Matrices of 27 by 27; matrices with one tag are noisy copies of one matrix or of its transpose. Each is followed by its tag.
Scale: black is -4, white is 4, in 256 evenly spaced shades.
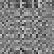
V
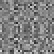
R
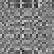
V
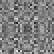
R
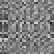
V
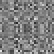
R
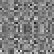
R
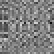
V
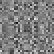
R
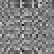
V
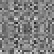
R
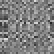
V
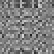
V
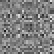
R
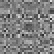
R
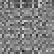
V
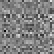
R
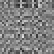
V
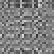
V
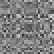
R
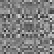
R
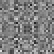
R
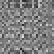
V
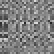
V
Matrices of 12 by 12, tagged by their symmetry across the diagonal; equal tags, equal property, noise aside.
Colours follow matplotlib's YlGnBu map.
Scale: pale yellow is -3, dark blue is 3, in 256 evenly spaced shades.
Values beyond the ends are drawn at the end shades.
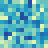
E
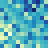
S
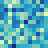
S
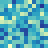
E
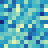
E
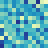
S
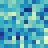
E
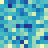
E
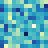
S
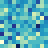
E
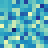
S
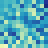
S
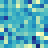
S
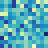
S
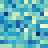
E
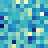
S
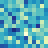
E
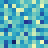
E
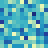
S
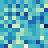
S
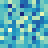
E
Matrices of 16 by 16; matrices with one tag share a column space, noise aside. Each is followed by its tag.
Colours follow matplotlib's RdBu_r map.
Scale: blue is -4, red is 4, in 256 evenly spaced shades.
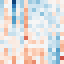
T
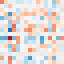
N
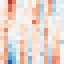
T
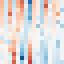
T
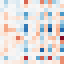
N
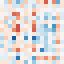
N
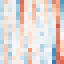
T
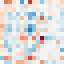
N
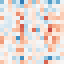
N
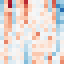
T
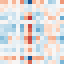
N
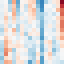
T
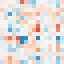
N
